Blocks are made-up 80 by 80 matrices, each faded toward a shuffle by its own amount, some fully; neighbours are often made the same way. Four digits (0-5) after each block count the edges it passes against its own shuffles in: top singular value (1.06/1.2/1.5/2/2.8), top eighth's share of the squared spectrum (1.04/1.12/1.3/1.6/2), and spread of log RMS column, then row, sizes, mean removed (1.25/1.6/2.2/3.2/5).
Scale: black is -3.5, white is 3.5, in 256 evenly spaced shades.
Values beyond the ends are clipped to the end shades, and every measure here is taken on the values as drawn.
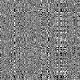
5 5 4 2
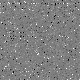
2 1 0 0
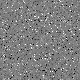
2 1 0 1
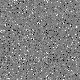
2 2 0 0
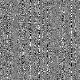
2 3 4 0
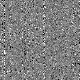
2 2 3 0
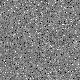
0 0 0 0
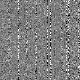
2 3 4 0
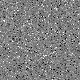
2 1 0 0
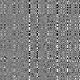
5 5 4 3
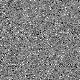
1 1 0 2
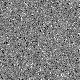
0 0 0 0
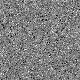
0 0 0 0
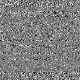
1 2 0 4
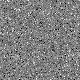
0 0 0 0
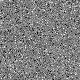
0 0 0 0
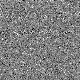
0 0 0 1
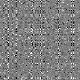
5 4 3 2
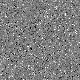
2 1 0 0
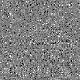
4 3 2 2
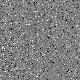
2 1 0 0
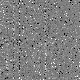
3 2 2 0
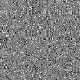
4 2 1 1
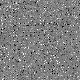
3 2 1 0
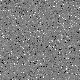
0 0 0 0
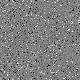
2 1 0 0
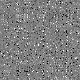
3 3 2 0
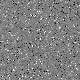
0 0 0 0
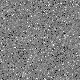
0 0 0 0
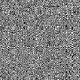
4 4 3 2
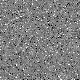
0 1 0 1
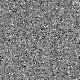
1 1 0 0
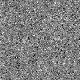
3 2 0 1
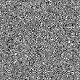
3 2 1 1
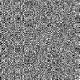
4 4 2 2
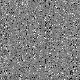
2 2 2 0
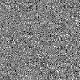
4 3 2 2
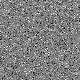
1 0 0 0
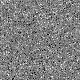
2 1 0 0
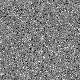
1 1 0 0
